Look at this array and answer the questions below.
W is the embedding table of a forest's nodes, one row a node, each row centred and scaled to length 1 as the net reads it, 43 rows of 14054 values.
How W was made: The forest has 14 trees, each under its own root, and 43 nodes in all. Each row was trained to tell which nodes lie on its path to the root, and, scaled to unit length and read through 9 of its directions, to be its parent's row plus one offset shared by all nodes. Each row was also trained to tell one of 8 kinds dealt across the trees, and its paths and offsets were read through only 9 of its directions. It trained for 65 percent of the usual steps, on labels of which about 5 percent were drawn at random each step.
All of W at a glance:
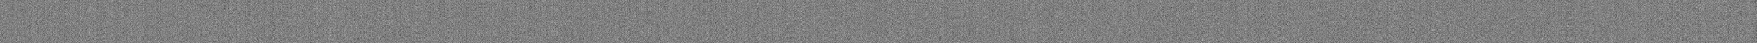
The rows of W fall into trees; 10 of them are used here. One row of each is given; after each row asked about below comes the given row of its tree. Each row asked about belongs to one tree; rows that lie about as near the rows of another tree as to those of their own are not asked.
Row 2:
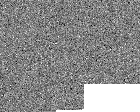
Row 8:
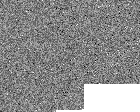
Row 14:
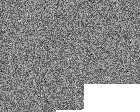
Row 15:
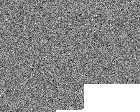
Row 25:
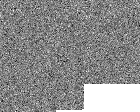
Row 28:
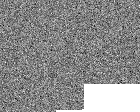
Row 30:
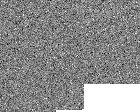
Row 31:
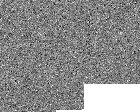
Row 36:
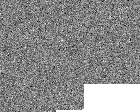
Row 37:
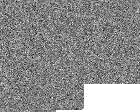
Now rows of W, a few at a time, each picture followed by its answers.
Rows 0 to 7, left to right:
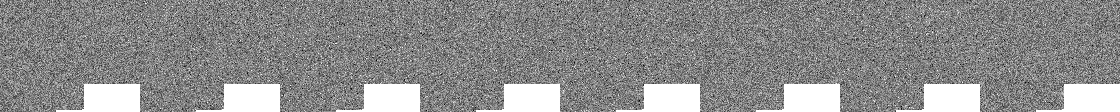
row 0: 8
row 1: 14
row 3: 25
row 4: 15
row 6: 30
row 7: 15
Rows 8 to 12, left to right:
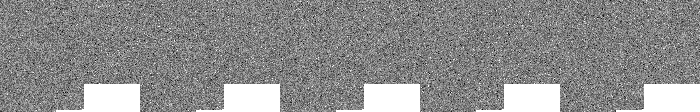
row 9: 8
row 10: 28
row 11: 14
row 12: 15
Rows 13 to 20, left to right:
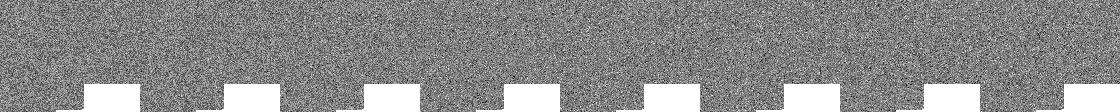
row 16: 15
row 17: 28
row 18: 28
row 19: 36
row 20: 14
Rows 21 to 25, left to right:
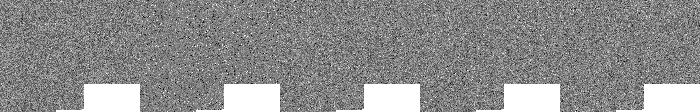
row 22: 30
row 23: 2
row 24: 14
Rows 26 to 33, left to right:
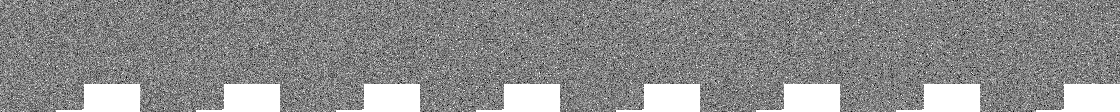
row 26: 37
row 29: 30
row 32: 28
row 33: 31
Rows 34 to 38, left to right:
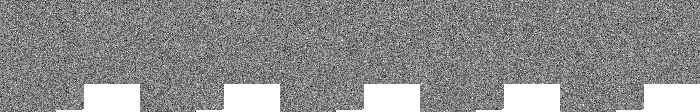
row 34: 30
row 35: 8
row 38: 37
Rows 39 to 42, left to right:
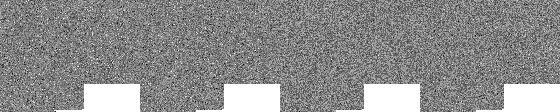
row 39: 25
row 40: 36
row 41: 31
